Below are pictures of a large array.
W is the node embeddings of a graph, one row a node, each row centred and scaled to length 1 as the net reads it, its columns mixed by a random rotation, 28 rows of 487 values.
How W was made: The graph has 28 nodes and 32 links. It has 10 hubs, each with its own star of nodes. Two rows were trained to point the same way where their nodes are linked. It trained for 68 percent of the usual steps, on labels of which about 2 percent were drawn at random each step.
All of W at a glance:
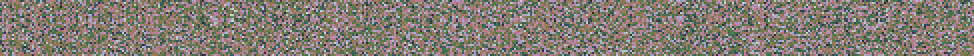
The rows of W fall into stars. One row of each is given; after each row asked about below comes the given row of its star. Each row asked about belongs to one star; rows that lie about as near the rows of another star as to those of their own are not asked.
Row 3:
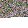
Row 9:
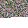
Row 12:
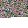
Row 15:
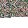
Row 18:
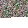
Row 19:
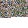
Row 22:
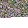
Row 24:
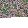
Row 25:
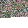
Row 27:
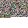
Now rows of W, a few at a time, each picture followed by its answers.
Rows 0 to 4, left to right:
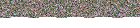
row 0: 12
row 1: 9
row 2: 25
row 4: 22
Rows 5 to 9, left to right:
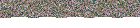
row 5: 18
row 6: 3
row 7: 24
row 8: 12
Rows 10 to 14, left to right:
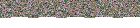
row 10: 15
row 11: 27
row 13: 22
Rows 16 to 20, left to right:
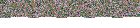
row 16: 25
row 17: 19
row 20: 15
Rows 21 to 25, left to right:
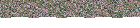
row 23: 3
